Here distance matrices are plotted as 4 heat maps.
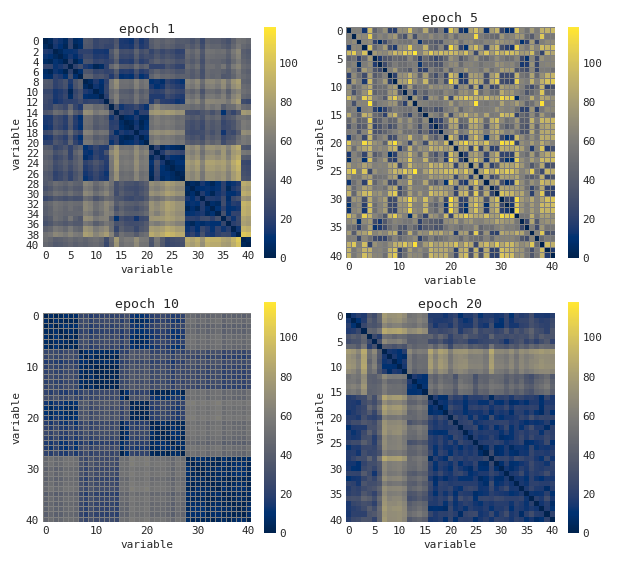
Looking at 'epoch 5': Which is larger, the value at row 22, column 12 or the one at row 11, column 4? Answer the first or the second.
the second
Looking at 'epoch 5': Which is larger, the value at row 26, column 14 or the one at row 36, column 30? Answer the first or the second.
the second
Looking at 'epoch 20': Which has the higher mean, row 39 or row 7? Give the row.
7
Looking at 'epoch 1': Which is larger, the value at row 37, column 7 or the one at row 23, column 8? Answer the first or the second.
the first
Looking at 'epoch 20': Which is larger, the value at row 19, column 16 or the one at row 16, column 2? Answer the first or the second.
the second
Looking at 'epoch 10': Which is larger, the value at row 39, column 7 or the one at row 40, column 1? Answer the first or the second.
the second
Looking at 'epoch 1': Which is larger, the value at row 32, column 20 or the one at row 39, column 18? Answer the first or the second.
the second
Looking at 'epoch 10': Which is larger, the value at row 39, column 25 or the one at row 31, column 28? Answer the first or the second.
the first
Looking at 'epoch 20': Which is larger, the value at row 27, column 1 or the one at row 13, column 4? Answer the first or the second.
the second
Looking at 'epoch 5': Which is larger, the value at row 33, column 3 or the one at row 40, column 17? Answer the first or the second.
the first
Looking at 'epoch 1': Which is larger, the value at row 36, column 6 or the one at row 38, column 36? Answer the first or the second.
the first
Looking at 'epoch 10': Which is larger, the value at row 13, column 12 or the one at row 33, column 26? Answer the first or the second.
the second
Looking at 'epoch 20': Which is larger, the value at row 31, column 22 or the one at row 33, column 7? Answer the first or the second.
the second
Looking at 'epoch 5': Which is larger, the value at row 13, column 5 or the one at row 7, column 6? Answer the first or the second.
the first
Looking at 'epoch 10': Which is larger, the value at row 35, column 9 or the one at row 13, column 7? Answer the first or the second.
the first
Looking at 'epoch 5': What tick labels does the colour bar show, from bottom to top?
0, 20, 40, 60, 80, 100
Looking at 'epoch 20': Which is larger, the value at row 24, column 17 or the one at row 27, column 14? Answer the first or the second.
the second
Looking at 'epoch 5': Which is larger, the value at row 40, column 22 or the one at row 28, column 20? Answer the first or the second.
the first
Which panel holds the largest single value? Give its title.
epoch 5
